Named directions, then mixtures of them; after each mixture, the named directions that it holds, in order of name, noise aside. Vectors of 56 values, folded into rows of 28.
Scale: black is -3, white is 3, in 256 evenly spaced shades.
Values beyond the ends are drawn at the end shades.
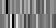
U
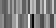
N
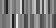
N, U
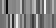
N, U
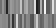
N, U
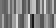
N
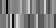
U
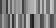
N, U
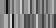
U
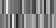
N, U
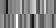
N, U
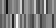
N, U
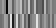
U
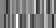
N, U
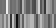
N, U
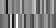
N, U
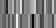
N, U
